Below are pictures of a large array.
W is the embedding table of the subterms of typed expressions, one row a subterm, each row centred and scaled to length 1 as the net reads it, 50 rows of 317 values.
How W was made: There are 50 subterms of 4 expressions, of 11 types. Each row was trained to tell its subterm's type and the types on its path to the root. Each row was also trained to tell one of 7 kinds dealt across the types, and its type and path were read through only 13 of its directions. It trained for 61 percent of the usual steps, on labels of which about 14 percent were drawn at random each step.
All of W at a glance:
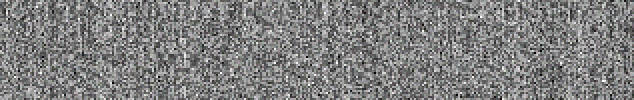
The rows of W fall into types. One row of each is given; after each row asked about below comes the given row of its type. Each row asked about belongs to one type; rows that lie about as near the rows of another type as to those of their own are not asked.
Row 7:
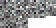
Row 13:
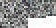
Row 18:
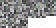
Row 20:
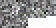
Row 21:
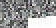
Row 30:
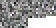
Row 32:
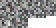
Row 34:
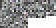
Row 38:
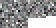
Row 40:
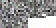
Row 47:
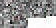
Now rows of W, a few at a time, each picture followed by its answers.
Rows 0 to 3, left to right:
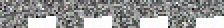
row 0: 18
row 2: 21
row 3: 21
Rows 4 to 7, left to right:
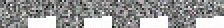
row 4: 34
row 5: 7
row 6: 7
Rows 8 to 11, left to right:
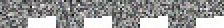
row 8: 21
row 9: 13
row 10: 20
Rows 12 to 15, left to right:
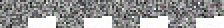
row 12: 40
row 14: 40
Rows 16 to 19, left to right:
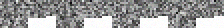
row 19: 7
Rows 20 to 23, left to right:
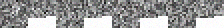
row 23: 18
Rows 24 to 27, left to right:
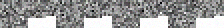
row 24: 32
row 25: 18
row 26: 7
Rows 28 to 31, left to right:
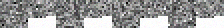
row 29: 20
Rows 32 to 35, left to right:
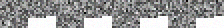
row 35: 34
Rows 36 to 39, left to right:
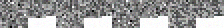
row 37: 32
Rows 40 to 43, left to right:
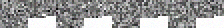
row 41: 30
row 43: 34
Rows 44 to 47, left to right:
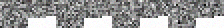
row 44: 21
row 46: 18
